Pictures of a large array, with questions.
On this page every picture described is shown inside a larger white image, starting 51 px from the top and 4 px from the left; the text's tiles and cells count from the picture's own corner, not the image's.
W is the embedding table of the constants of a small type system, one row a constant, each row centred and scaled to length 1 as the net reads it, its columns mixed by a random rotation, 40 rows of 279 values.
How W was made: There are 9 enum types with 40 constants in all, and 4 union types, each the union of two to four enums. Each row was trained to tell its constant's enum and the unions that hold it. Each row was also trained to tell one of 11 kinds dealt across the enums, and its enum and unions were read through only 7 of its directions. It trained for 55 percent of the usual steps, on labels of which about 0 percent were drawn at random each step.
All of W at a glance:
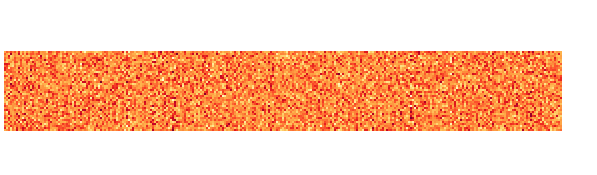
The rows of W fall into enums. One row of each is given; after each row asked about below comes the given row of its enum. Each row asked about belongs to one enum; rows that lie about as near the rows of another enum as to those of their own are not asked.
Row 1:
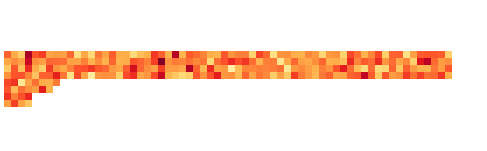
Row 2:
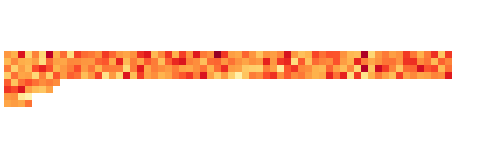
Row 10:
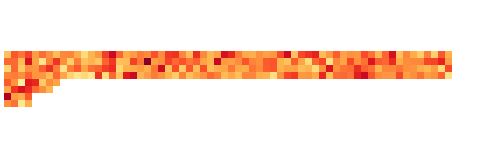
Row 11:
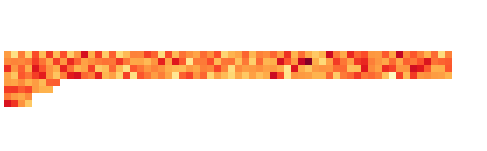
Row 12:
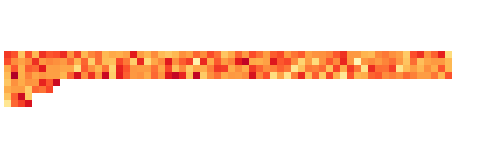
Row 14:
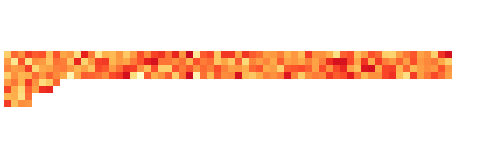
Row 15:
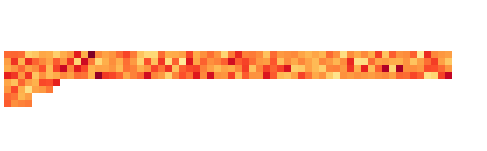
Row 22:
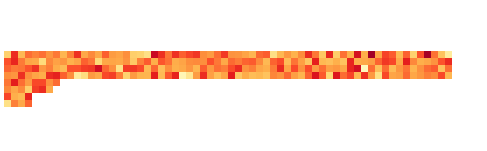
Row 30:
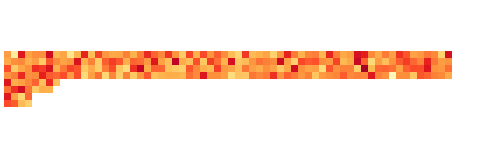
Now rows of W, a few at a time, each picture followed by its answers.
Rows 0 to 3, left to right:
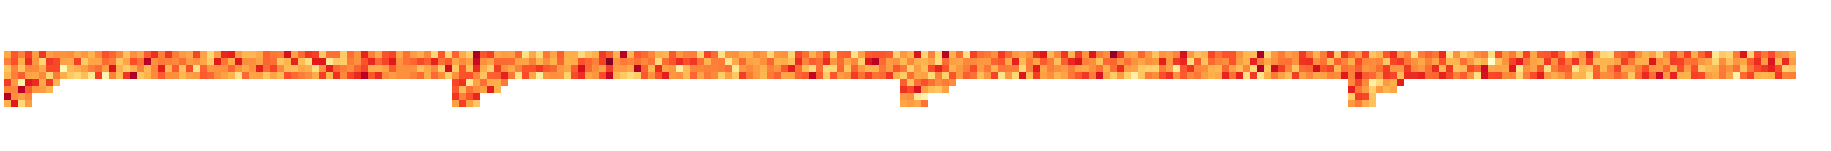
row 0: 10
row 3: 12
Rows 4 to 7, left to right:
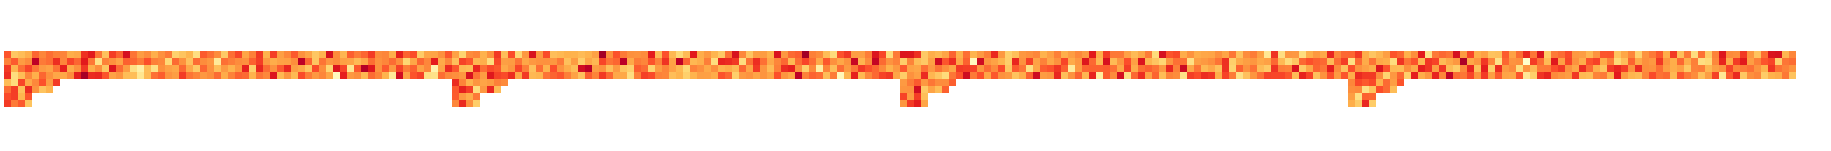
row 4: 11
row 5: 1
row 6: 15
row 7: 15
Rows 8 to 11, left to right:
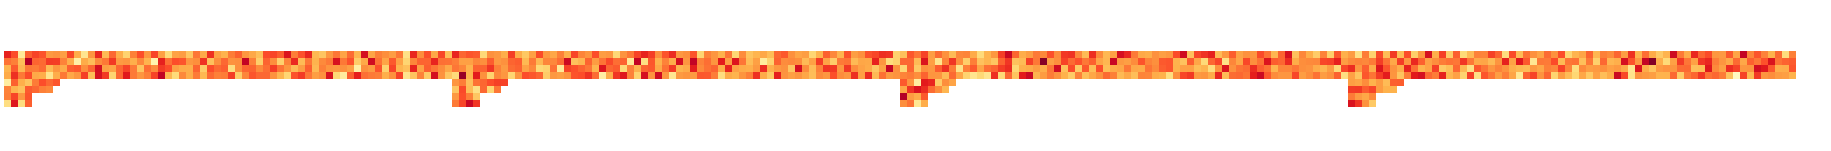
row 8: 12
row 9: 15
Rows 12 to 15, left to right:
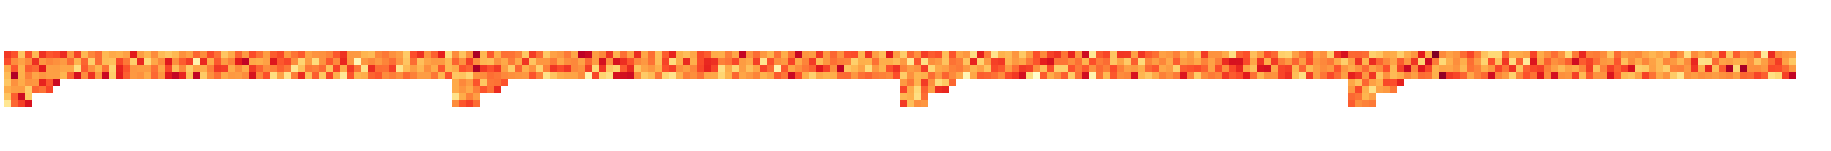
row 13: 14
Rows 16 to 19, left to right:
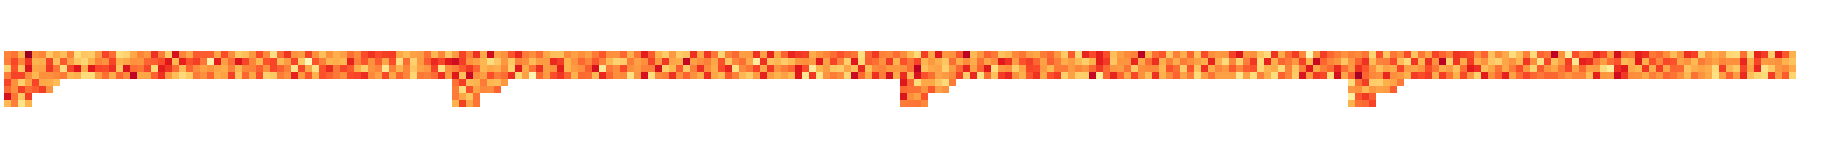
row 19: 12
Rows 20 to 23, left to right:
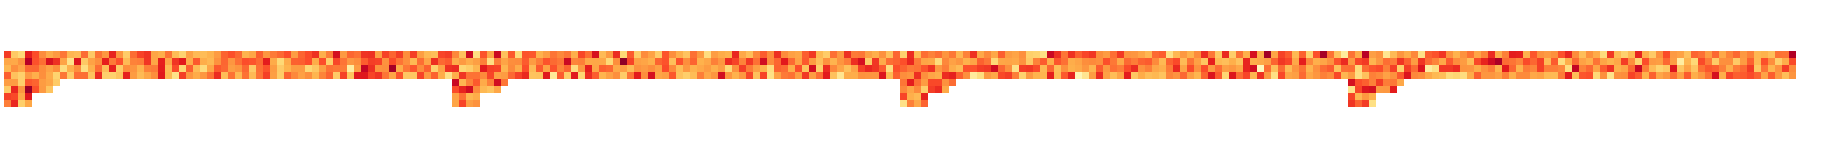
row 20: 11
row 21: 2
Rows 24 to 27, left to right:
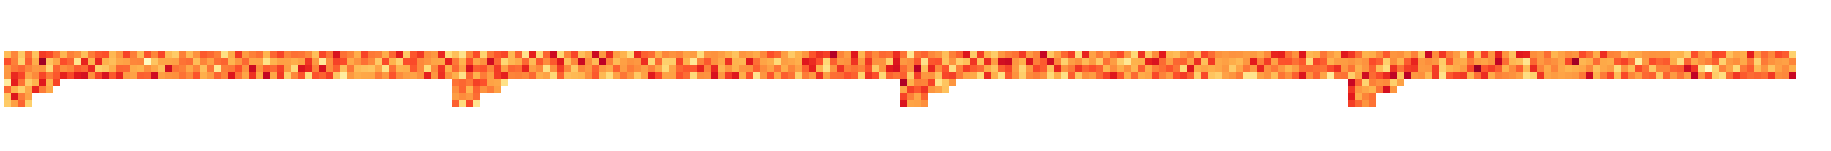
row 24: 12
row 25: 30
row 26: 30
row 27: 1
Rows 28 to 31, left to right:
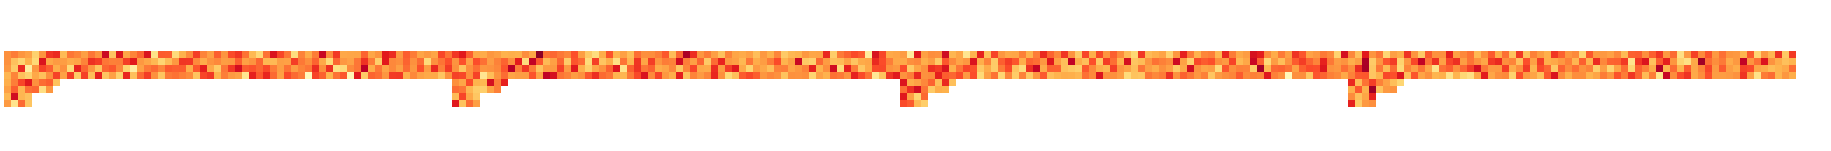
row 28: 2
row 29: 15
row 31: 30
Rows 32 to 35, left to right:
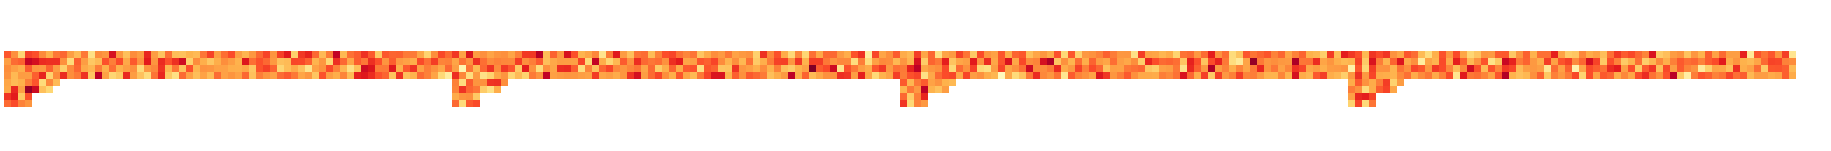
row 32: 11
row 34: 30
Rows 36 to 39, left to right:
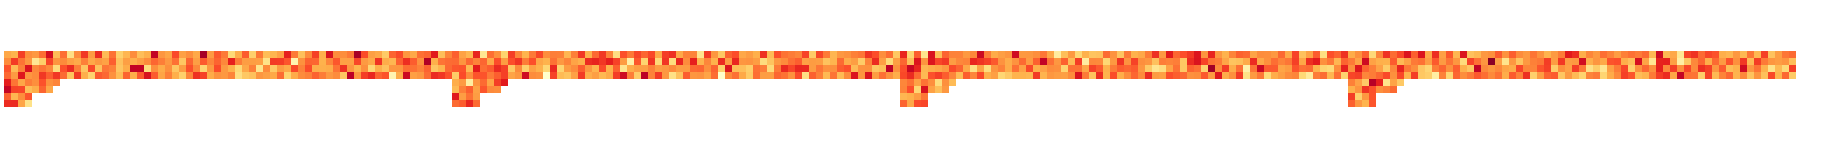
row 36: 1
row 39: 10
